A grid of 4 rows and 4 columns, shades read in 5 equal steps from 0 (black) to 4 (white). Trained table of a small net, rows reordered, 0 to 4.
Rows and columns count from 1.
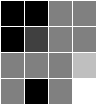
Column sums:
4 3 8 11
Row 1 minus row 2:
0 -1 0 0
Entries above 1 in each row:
2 2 4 3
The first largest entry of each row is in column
3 3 4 4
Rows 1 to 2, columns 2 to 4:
0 2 2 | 1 2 2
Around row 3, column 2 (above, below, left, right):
1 0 2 2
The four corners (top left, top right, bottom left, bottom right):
0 2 2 4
